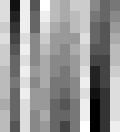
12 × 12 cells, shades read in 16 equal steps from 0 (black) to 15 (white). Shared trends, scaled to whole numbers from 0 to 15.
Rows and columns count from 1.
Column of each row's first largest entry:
5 3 3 1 3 3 3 9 3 9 9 9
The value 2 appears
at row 2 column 2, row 7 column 10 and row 8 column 10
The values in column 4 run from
5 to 9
